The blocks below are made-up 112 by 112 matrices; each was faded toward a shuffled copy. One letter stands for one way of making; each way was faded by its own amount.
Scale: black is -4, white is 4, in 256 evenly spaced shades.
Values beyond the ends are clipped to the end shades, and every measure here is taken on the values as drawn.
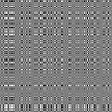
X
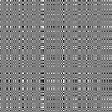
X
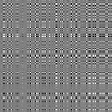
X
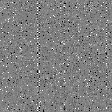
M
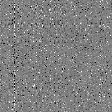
M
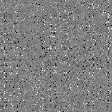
M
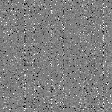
M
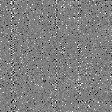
M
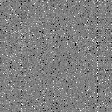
M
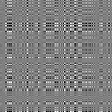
X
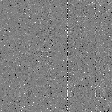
M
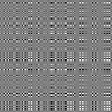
X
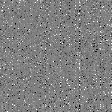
M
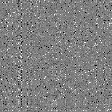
M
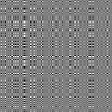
X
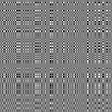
X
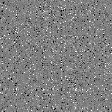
M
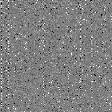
M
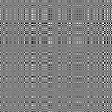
X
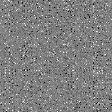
M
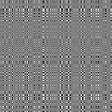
X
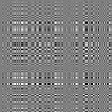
X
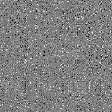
M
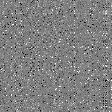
M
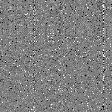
M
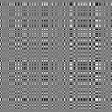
X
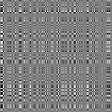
X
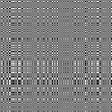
X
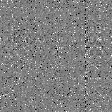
M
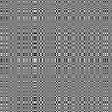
X
